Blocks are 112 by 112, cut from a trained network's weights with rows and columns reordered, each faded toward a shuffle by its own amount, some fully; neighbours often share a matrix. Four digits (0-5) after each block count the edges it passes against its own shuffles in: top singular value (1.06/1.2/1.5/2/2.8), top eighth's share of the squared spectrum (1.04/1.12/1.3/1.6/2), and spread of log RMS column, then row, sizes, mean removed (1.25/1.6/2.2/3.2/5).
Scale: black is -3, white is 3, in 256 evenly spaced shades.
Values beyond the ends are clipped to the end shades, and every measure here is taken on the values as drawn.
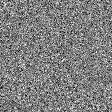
0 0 0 0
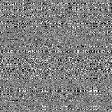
4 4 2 4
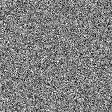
1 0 0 0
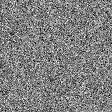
0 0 0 0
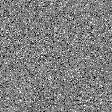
3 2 0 1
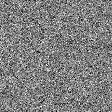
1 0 0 0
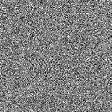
4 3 1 2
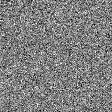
2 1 0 0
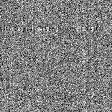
3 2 0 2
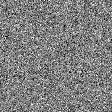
1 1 0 0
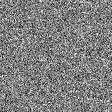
0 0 0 0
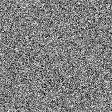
1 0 0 0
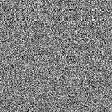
4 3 1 2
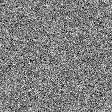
0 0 0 0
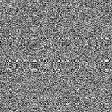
5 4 2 3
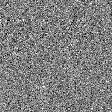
3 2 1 1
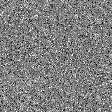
2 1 0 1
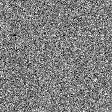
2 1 0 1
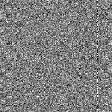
4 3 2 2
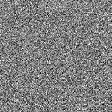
4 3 1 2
